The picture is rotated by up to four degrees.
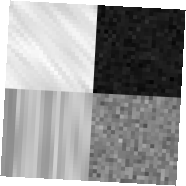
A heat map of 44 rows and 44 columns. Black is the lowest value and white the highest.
It is made of 2 by 2 panels. Panel 1,1: very high, slanting down to the right, faint in contrast. Panel 1,2: very low, fine-grained, faint in contrast. Panel 2,1: high, streaked downward. Panel 2,2: middling, fine-grained.
